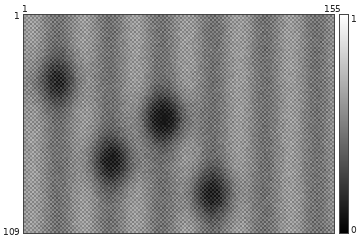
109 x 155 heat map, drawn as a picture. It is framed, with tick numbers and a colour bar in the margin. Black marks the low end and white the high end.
There is no overall slope. Upright stripes repeat 6 times across the table. Four dips sink into the field.
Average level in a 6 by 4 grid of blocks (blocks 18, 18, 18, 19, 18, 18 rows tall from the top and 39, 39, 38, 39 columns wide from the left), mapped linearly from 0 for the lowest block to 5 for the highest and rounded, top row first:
5 4 5 4 | 2 4 5 4 | 3 1 4 4 | 4 0 4 4 | 4 2 2 4 | 5 4 3 4
